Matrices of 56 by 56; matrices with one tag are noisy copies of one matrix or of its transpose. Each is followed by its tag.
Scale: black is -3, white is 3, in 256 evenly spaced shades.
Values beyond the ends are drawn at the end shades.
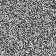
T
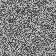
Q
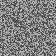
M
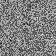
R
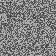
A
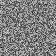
M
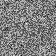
R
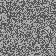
A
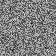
T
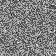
T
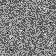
T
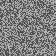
T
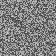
M
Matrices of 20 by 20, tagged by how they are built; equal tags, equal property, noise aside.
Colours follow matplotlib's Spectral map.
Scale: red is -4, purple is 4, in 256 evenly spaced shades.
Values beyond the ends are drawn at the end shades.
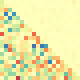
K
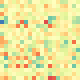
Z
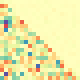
K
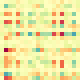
Z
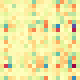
Z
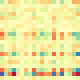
Z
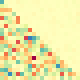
K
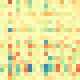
Z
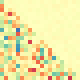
K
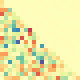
K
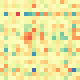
Z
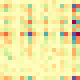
Z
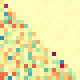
K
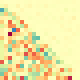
K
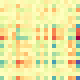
Z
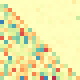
K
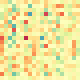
Z
